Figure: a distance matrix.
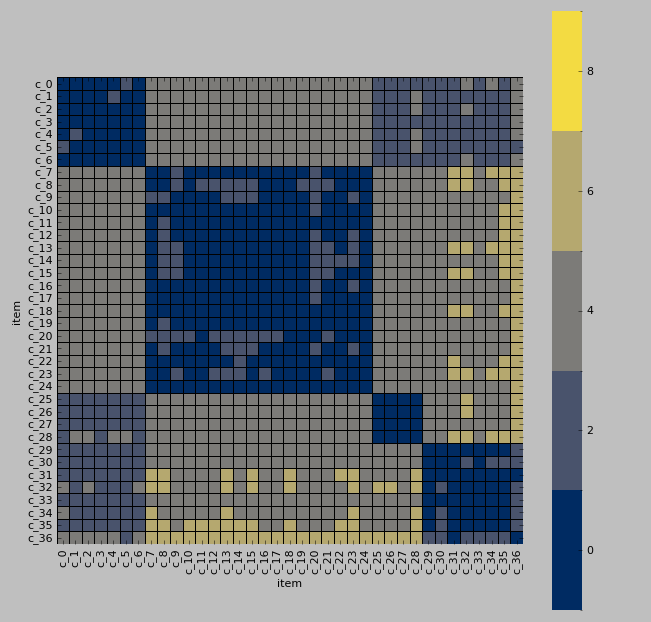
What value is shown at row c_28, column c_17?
4
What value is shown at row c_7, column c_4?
4
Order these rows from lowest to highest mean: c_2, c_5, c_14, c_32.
c_14, c_5, c_2, c_32
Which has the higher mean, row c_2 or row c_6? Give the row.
c_2
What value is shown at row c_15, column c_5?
4
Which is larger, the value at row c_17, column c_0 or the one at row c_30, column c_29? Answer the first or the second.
the first
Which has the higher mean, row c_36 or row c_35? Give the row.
c_36
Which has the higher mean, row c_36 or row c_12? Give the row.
c_36
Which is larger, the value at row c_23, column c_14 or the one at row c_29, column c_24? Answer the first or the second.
the second
